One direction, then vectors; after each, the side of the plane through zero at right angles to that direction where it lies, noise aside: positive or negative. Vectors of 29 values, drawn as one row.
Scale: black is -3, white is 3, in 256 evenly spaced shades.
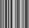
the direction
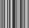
negative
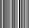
negative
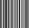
positive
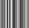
negative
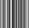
negative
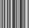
negative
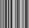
positive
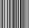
negative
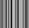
positive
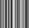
positive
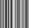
positive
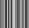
positive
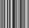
negative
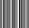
negative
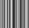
negative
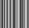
negative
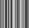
positive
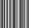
negative
